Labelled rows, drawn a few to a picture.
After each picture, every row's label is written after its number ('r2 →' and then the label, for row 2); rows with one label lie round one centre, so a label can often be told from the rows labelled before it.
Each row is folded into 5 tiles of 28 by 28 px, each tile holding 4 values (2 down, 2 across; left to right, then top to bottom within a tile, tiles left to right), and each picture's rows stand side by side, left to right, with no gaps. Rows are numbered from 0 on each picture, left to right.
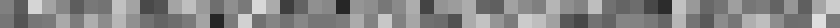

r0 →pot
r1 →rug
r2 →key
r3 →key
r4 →pot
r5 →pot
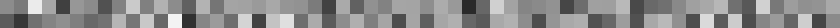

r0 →pot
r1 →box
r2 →box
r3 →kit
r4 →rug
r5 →box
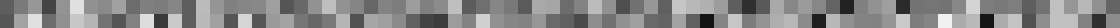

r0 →kit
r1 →box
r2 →rug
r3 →pot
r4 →pot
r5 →kit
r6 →key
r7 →kit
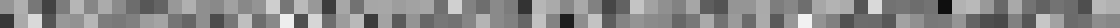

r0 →kit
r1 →rug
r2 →box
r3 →pot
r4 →kit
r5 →rug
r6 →pot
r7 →pot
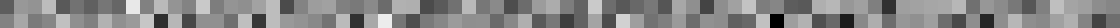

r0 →key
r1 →box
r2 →rug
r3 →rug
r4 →pot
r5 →rug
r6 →kit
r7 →kit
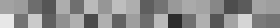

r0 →box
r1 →rug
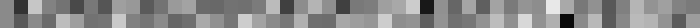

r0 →pot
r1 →key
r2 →key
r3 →key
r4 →kit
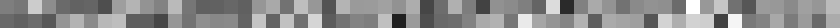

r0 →pot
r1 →pot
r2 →box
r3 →key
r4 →key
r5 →box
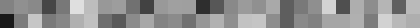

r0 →kit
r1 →key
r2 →key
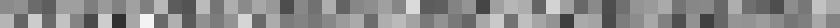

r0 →box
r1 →box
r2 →key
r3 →key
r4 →kit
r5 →pot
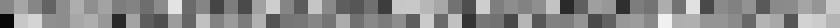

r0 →kit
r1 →pot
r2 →pot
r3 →box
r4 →key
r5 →key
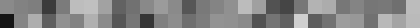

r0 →kit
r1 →kit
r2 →key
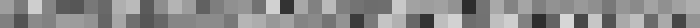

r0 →pot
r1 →key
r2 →rug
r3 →kit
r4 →box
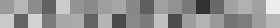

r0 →box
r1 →key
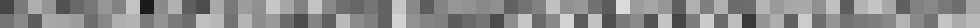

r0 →key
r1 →key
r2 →pot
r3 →rug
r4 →box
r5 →box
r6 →key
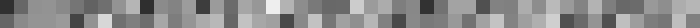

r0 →rug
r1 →key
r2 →kit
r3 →key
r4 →pot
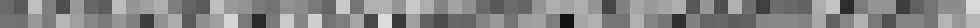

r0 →pot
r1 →kit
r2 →box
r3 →pot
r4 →kit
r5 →pot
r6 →key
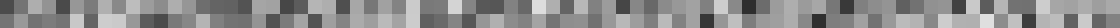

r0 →key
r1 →pot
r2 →key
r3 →pot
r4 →key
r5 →kit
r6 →key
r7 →box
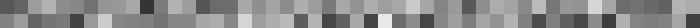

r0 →rug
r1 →key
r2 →box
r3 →kit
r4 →pot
